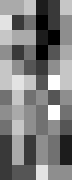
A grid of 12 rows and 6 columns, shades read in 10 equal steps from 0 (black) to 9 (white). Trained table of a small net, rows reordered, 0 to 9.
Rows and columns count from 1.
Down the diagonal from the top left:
6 2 6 0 5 7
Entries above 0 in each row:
6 5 5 5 6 6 6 6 6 6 6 6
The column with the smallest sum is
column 4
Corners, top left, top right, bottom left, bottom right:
6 7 2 5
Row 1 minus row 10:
4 0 5 -4 -2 6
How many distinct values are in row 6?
4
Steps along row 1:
same up down up up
